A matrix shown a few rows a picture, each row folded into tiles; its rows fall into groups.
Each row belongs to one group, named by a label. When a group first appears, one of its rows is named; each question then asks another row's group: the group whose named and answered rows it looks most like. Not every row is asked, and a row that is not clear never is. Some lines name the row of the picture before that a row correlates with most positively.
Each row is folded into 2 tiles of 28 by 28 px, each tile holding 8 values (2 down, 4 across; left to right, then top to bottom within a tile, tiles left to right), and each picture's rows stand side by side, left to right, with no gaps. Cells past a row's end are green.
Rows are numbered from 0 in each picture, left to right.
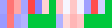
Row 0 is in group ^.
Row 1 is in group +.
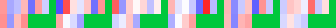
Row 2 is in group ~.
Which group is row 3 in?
+
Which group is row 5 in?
^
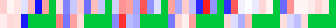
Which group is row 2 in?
^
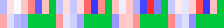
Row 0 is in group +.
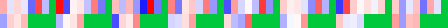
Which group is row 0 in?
+
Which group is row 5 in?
+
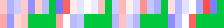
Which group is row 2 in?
^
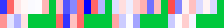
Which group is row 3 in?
~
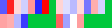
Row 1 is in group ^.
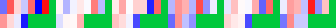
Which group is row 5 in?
^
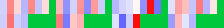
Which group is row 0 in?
^
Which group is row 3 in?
^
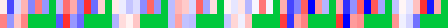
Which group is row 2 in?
+
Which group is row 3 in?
^
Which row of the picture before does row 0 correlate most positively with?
1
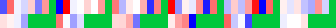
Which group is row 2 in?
~
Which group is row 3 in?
~
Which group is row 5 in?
+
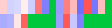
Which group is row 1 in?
^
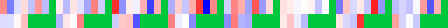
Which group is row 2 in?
~
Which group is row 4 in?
^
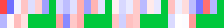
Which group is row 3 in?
+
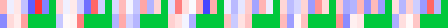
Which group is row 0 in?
+
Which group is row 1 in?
+
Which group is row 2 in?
^
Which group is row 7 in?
+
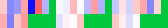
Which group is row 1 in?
+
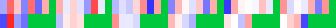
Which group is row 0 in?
^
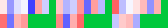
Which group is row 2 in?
~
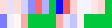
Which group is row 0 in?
+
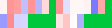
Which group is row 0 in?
^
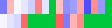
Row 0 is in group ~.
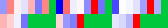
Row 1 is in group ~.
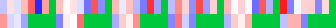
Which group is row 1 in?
+
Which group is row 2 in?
+
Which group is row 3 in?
^
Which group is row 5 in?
~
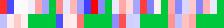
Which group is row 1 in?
+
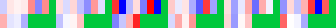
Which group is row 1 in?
+
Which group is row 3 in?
+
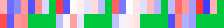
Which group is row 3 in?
^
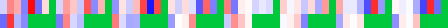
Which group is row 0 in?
^
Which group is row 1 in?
^
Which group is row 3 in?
+
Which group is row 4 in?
~
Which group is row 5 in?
~
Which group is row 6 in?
+
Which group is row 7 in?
+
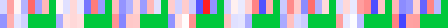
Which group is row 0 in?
^
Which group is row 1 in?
+
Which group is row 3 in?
+
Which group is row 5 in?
^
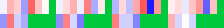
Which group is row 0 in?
^
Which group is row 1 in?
^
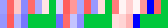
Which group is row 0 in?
^
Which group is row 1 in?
^
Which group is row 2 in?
~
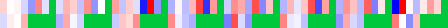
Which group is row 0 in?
+
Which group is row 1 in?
^
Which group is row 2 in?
+
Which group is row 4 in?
^
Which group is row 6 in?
^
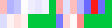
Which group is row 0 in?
~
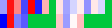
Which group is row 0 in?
^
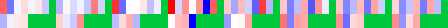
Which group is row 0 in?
~
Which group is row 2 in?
~
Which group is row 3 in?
~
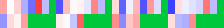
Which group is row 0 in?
+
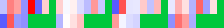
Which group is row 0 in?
^
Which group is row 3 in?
^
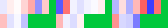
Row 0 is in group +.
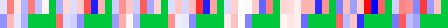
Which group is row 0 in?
^
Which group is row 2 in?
^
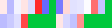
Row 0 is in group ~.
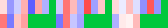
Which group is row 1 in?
^
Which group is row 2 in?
+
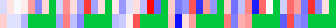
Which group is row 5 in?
^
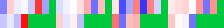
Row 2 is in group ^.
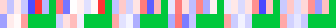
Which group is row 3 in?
^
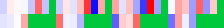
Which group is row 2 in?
+
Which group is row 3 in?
^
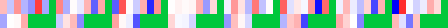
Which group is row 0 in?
+
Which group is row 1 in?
~
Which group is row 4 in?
^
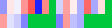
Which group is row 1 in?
^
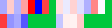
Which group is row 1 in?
+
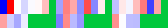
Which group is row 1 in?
^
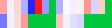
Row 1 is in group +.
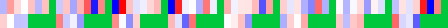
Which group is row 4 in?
~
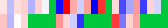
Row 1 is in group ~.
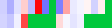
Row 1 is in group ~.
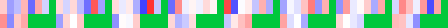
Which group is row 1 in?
+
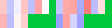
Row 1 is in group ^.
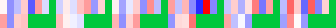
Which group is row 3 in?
+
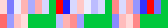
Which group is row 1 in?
~
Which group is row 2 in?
+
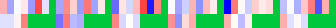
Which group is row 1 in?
^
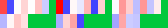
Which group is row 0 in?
~
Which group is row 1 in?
~
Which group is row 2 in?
^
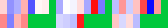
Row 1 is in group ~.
